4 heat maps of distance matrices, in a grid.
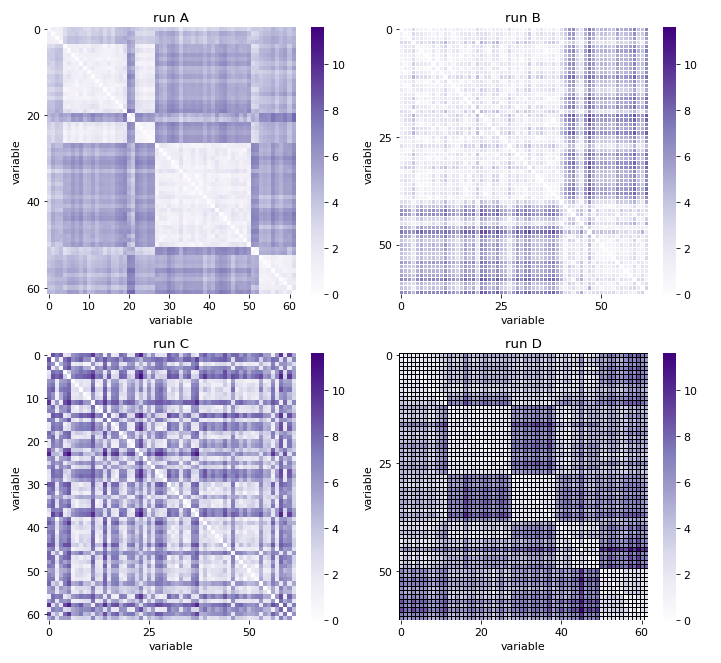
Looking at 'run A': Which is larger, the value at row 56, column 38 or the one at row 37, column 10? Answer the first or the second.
the first
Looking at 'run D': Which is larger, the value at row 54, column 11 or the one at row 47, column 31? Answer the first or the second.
the first
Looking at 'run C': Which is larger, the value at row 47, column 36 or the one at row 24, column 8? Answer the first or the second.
the first
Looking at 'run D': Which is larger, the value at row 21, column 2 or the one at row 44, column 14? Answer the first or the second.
the first
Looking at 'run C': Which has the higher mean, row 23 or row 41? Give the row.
23
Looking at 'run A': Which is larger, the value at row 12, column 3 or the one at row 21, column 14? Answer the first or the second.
the second
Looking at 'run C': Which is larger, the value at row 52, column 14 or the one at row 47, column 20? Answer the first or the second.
the first
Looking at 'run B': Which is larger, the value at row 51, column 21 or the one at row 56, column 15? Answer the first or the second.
the first
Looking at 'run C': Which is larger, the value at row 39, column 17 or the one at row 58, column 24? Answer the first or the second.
the first
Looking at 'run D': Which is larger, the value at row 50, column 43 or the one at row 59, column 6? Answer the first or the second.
the second
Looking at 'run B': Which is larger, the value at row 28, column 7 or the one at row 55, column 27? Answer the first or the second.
the second
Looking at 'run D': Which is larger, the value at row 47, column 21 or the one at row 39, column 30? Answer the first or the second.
the first
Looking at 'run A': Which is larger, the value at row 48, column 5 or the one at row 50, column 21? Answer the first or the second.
the first
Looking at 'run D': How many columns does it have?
62
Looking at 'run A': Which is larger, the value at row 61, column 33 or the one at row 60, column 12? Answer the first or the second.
the first
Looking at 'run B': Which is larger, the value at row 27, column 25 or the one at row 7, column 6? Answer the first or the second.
the first
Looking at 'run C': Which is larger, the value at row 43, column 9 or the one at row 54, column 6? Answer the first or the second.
the first
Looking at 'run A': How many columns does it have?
62
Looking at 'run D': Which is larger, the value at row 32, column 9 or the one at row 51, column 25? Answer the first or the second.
the second
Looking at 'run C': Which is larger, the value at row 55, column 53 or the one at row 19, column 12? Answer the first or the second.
the first
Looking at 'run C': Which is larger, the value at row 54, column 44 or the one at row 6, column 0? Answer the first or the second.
the second
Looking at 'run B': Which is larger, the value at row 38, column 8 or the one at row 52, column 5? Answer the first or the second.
the second
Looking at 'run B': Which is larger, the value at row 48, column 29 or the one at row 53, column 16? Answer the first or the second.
the first
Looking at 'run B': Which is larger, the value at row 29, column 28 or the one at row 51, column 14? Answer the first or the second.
the second
